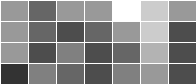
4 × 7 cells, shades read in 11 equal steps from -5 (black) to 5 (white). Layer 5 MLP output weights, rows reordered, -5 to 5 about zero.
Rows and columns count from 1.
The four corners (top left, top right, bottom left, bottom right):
1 1 -3 -2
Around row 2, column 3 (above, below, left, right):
1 0 -1 -1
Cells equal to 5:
1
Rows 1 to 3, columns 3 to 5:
1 1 5 | -2 -1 1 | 0 -2 -1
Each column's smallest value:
-3 -2 -2 -2 -1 1 -2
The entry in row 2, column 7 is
-2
